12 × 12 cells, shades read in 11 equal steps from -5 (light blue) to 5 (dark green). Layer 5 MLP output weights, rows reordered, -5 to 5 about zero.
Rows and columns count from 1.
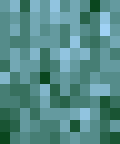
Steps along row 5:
down up down up down down up down up down up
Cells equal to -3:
10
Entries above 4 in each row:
1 0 0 0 0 0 1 0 0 0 0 1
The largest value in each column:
5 3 3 2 5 3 3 4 3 5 4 4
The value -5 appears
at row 3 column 11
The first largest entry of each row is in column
10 9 3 10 5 1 5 6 11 12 1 1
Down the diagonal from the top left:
-1 -1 1 -1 2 1 -1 2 1 -1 2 4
